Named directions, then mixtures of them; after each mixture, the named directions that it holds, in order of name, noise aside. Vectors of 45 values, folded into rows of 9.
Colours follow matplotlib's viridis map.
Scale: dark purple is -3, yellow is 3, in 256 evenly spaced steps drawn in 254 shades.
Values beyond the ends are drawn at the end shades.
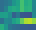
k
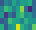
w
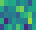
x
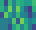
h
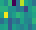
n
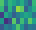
h, x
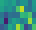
w, x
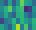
h, n, w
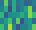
h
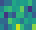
w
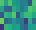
k, w, x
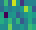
h, n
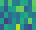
h, x
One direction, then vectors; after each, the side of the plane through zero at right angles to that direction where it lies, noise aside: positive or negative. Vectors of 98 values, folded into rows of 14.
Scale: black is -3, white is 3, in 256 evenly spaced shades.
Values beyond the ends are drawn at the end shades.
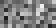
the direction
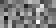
positive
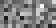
positive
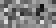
negative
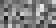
positive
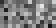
positive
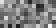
negative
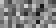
negative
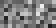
positive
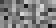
positive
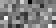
negative
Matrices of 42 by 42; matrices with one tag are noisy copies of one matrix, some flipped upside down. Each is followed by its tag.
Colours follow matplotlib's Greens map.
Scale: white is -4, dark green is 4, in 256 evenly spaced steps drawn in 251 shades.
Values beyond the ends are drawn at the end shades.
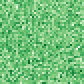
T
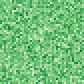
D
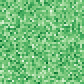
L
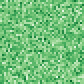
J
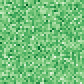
L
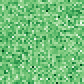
T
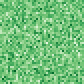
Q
